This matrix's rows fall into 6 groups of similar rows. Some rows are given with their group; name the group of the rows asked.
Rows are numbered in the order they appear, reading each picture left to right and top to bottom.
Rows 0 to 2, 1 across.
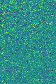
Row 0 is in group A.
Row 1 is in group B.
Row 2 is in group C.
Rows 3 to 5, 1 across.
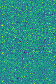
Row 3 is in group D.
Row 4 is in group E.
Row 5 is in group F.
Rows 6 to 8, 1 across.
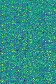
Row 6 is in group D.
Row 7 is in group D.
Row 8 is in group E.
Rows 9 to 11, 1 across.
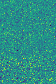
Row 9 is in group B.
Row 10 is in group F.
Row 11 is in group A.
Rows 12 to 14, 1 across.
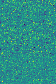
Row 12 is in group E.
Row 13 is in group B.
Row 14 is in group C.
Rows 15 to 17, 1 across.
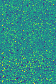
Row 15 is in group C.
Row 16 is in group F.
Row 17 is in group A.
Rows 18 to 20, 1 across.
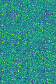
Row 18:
C
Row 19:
D
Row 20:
D
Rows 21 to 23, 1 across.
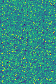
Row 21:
E
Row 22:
D
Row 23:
A
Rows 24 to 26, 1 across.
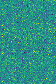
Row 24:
C
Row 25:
E
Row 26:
F
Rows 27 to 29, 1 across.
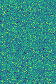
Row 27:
A
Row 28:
E
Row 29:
D
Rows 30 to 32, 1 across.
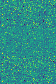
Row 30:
E
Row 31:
C
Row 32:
E
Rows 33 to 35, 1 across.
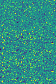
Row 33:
F
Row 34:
A
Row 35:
A
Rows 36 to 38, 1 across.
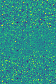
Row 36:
D
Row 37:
F
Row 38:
C
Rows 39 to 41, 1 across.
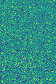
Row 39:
F
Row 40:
D
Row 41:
A
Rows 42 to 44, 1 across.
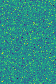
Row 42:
E
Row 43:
B
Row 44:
F
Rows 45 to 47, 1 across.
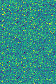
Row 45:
A
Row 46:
E
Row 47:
A
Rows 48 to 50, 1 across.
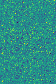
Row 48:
F
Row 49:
B
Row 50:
B
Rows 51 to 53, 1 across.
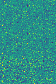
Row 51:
C
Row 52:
C
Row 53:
A
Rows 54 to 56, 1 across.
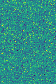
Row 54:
E
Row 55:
F
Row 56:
B
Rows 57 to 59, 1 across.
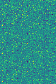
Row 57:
C
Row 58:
C
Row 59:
C
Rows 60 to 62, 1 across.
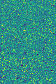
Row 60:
E
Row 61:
E
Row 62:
A
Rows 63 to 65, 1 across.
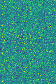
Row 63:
D
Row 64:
A
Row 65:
B
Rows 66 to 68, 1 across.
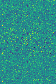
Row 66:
C
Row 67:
B
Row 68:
C
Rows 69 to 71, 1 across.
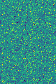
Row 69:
D
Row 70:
B
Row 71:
E
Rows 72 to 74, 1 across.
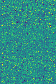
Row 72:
D
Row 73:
C
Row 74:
E
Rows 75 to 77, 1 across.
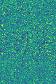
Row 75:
A
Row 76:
D
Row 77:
F
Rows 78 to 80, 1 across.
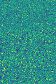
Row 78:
C
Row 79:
D
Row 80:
A
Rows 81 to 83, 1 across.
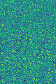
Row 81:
B
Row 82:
D
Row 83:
E
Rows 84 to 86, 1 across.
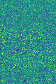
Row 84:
C
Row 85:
A
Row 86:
E
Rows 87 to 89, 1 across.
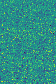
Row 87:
B
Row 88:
E
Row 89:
D
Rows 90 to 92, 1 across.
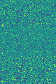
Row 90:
B
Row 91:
C
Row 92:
D
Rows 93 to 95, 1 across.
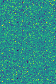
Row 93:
F
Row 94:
F
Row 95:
C
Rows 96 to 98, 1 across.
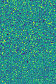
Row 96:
E
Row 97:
A
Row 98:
C
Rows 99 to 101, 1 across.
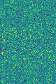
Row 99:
B
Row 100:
A
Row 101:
E
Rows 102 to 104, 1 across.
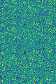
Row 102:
E
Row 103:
E
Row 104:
A
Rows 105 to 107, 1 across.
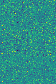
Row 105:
F
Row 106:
D
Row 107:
C
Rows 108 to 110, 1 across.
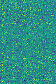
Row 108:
A
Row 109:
C
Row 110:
E
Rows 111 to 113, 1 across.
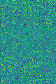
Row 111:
E
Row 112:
C
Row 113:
B
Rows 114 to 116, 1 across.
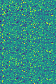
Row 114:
A
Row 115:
A
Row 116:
A
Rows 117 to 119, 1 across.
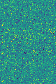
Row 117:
B
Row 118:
E
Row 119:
F
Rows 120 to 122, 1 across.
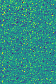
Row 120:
A
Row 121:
B
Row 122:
A
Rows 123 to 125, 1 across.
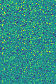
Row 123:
A
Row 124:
A
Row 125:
B
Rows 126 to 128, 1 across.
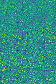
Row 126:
F
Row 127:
D
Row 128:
A
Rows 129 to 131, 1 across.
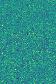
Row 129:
C
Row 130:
C
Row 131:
F
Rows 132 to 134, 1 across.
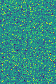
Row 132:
A
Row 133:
D
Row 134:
E
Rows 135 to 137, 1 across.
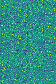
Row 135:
D
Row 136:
D
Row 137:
A
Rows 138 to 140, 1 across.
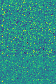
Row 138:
A
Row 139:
E
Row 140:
C
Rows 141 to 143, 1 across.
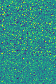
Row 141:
A
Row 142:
D
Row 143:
F
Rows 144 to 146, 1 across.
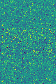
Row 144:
B
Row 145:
E
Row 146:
F
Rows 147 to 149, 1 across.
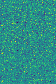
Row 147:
D
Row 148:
F
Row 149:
B
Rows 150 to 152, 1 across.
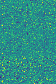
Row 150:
D
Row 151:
C
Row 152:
A
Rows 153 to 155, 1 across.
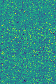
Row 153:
F
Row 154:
E
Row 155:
E
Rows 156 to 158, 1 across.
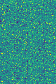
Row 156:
A
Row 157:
D
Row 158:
D
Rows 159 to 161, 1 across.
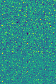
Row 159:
D
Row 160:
C
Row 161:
C
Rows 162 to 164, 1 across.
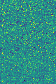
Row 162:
A
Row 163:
B
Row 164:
E
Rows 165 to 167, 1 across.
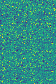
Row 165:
D
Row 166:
A
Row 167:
A
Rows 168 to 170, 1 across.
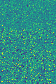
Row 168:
C
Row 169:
A
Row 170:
D
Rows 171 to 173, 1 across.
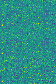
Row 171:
C
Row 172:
C
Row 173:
B
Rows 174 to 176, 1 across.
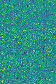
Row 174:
C
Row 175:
E
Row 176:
A
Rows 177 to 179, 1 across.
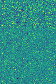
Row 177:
D
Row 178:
C
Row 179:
F
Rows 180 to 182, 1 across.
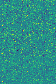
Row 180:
C
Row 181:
F
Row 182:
C
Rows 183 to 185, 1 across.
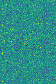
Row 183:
C
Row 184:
B
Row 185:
C
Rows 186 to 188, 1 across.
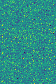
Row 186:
B
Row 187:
E
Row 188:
F
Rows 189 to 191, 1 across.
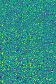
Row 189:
C
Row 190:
A
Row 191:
A
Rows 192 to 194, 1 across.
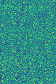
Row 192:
F
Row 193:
D
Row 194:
A
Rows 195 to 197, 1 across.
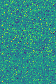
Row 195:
B
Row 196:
E
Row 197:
C
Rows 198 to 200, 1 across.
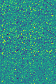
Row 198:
A
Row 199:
A
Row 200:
F
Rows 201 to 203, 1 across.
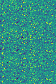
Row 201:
A
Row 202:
A
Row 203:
A
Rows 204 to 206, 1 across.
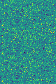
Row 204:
B
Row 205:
E
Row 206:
B
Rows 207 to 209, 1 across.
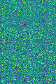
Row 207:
E
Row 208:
A
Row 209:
E
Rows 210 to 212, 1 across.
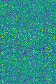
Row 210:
C
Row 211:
E
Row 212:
E
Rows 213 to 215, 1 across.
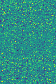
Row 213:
A
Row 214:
F
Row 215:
D
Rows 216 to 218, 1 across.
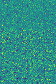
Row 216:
C
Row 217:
A
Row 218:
D
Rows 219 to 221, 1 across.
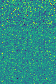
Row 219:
E
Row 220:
D
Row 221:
F
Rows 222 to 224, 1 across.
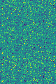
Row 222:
E
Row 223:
B
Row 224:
E
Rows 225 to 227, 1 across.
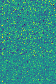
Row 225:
E
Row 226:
A
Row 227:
C
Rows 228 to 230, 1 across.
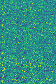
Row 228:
A
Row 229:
E
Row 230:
A
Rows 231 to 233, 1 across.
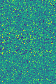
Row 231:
E
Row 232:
A
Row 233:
C
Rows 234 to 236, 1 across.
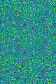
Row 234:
E
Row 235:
E
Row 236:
D
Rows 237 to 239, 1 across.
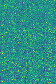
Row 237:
F
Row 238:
E
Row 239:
D
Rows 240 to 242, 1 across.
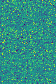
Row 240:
E
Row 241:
A
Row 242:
D
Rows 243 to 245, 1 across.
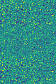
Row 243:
A
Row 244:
B
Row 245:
A
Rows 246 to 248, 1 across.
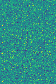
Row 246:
C
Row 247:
D
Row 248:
B
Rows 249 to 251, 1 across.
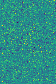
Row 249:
F
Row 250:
B
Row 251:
C
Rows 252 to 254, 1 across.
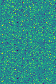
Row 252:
F
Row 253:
D
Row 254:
F
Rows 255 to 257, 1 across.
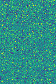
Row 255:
C
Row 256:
F
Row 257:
D
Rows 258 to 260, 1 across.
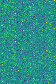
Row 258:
F
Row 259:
F
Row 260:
E
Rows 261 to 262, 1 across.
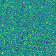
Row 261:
F
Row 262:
B
